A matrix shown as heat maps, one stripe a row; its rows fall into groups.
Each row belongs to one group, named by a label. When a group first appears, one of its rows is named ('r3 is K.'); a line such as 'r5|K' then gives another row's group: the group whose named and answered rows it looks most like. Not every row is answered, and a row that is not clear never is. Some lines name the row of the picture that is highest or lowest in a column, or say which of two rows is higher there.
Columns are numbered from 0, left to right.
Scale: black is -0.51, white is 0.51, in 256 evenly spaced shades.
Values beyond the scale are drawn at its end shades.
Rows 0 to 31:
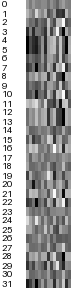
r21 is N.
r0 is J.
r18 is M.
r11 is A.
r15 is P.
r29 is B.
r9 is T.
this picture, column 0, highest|24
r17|J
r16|N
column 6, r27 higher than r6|Yes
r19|P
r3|B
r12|N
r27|M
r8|N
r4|T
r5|T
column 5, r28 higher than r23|Yes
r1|N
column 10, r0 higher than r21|No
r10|M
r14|M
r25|J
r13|N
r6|T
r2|M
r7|M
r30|M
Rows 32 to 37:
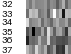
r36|P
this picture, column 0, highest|34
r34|A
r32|J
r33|N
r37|N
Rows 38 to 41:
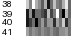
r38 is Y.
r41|J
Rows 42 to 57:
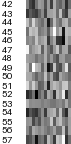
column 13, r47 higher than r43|Yes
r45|N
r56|J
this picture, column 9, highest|45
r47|A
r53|A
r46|N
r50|J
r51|Y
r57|M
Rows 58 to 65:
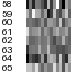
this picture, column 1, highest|65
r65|N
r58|B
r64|T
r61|A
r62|M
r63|P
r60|T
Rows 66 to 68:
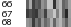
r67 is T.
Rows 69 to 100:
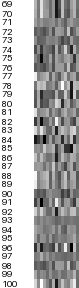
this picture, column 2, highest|100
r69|Y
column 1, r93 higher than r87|No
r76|T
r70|Y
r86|Y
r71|J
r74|B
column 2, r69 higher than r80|Yes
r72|T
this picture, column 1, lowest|84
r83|Y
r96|B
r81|A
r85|N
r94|J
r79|B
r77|A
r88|A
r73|M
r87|J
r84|M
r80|P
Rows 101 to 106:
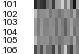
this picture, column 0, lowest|101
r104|J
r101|T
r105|A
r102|A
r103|J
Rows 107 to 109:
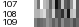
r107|Y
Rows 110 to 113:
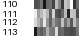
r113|P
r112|N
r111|A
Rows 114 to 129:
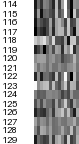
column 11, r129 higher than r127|Yes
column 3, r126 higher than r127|No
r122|B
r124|M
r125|B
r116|T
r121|J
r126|T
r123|A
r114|B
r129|T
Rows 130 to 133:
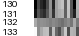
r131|T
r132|A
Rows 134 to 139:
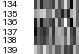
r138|T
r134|B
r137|T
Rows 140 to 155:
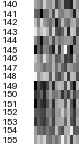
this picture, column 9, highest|155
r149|T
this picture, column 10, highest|145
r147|J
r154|M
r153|T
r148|A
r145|B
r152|T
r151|T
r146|N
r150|M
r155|N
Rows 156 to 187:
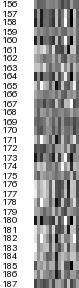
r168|J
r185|N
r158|B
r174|N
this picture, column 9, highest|174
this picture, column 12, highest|167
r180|B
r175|J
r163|N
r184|Y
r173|B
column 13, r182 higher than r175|Yes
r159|J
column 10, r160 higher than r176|Yes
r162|J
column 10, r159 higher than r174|No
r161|A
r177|A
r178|Y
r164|B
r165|Y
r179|J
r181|A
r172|T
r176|A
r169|P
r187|T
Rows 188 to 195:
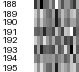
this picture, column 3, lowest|191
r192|N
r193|B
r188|P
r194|J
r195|Y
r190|Y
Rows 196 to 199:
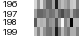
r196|Y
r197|M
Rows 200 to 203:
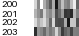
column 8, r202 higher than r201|No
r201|N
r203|P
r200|Y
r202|A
